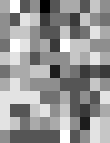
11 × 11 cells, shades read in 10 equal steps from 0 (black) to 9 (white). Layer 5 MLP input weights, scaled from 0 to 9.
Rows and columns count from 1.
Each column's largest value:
8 9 8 8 8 6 9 7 7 8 8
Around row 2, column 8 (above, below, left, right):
6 3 4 7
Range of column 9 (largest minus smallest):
6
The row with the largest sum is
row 4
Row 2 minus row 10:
-3 -4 4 1 -3 -2 -4 -3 6 -3 -3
